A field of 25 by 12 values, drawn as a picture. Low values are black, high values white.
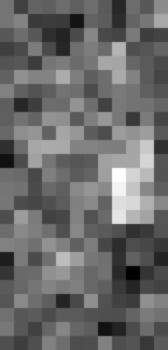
No regular stripes run through it. In the middle right lies a patch that is higher than the rest. No overall slope runs across the table. The ninth with the lowest average is the bottom right. Overall the values sit about 40% of the way up the scale. The middle right is the ninth with the highest average.
